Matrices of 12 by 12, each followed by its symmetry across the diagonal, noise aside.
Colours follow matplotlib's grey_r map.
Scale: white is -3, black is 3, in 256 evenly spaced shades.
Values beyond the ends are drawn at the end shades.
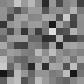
neither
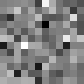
antisymmetric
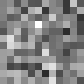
neither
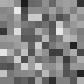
neither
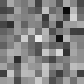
neither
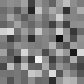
antisymmetric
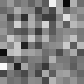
antisymmetric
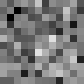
symmetric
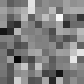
antisymmetric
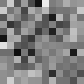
symmetric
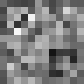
symmetric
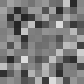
symmetric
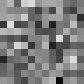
neither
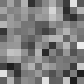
symmetric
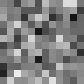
antisymmetric
